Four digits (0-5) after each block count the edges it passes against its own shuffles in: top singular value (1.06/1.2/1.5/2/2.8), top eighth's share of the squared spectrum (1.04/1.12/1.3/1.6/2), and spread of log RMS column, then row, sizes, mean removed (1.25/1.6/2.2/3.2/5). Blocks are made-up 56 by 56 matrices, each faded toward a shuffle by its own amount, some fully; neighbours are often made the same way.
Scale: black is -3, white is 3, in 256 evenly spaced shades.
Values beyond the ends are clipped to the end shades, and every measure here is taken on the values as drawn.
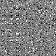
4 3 1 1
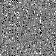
1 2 2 0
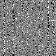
2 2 3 0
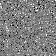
0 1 0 0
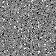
0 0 1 0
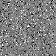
2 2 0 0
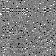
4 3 1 2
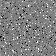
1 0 0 0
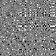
4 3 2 2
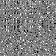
4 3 1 1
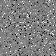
3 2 1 1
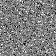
0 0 0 0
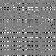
5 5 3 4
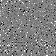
3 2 1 1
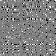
4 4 2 2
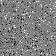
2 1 0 0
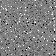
2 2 0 0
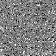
3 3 0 1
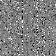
2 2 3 0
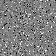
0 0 0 0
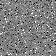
0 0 0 0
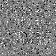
3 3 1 2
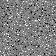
1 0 0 0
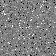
0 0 0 0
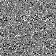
1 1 0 2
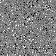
2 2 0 1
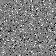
1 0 0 0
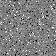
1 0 0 0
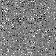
3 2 1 0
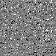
3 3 1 1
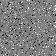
0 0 0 0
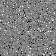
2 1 0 0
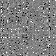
3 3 2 1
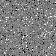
2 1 0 0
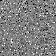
2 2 1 0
